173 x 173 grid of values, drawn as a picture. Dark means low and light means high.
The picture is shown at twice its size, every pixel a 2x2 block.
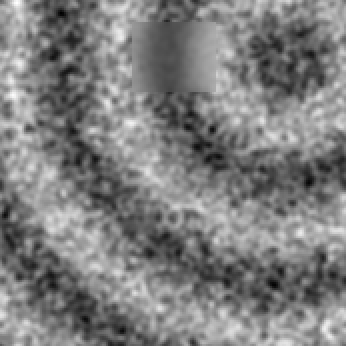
No lone cell stands out from its neighbours. An odd patch, calmer than its surroundings, sits in the top middle. No overall slope runs across the table. Concentric rings centre on the top right. The top middle is the calmest part. The halves do not mirror each other.
